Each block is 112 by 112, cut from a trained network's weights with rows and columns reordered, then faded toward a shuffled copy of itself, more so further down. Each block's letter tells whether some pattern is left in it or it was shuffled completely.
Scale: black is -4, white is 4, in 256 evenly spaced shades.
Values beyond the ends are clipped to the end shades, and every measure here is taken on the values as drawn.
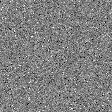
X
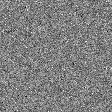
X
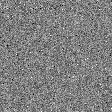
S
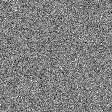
X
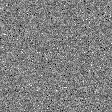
S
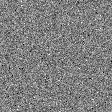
X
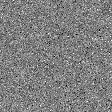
X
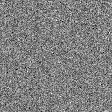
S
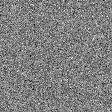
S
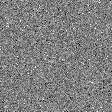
S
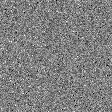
X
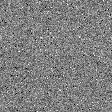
S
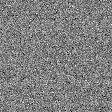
S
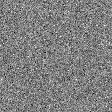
S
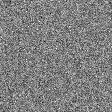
S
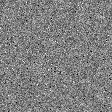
X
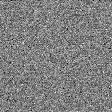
S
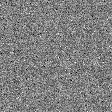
S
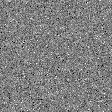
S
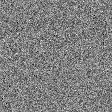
X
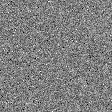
X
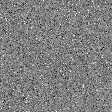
S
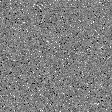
X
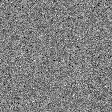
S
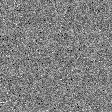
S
